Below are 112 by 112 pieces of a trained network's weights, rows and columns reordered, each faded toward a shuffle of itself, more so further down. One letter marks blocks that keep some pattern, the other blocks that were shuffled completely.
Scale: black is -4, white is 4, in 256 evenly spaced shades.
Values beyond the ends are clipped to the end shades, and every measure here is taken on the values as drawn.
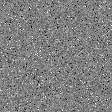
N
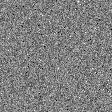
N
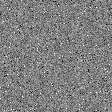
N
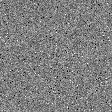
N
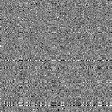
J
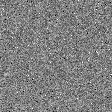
N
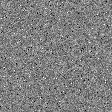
N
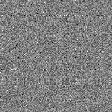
J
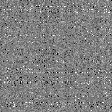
J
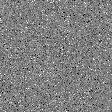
N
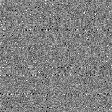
J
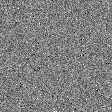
N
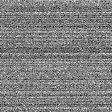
J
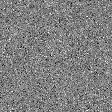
N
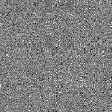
J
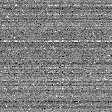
J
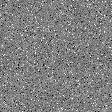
N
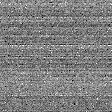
J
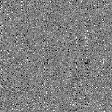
J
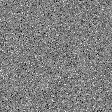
N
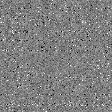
J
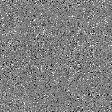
J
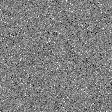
N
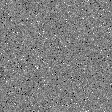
N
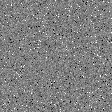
N
